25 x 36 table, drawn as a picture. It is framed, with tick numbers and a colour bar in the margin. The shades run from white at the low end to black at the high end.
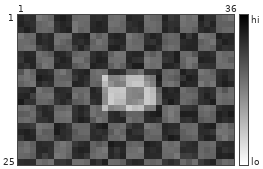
The ninth with the lowest average is the centre. In the centre lies a patch that is lower than the rest. Overall the values sit about 70% of the way up the scale. Values change most from cell to cell in the centre.
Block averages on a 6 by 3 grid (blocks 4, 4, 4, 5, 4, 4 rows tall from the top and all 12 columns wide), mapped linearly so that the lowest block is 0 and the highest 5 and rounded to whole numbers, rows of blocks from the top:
5 5 5 / 5 5 5 / 5 2 5 / 5 0 5 / 5 5 5 / 5 5 5
